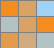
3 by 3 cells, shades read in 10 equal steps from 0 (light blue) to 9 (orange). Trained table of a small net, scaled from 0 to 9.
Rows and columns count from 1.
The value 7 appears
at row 3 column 1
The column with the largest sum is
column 1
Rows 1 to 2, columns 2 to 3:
6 0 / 6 9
